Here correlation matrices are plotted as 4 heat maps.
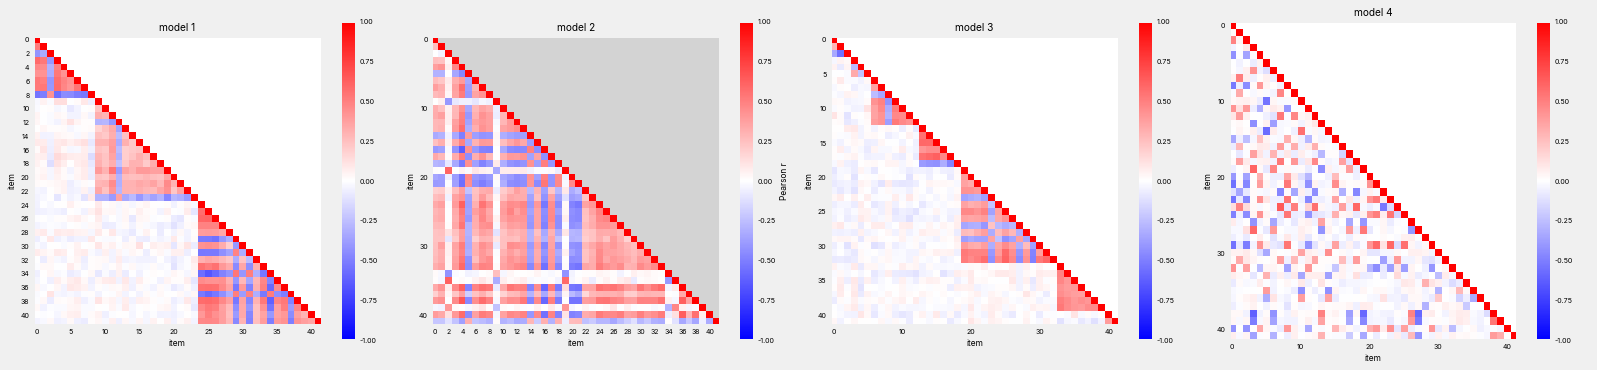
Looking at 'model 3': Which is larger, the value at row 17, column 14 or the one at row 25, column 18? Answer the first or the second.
the first
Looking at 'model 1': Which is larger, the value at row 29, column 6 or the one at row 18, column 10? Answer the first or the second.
the second
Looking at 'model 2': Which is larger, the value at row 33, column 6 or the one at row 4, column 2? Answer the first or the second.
the first
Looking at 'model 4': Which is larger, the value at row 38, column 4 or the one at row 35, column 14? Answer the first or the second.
the first
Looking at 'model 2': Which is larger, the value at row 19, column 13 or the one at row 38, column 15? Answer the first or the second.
the second
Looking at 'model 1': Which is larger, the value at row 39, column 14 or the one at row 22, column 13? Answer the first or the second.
the second
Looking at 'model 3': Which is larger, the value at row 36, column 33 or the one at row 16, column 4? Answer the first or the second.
the first
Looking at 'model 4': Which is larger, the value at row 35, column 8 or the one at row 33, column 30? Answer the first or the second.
the first
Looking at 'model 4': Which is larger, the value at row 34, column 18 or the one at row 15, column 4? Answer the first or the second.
the second
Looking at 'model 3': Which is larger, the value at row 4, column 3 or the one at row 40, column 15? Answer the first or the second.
the second
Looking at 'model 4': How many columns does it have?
42
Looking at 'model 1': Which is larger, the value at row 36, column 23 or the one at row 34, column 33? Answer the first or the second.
the first
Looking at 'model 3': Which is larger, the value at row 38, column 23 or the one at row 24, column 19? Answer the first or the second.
the second
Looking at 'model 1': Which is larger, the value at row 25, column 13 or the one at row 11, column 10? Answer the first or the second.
the second
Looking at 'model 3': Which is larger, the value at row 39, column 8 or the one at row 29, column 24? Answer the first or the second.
the first
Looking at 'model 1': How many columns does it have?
42
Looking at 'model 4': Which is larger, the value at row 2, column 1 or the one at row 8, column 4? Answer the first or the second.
the second
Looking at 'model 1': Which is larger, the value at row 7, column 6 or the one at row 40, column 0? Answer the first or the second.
the first
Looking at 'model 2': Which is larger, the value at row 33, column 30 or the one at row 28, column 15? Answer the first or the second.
the first
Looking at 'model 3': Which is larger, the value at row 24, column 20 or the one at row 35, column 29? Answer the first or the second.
the first
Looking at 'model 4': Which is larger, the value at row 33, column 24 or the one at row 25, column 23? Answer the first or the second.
the second
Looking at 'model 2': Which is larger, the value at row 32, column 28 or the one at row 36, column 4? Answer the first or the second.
the second
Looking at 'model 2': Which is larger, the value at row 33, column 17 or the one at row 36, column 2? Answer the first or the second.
the first
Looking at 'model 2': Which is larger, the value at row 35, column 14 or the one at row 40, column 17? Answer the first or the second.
the second
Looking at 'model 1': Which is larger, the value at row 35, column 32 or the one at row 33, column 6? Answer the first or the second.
the first
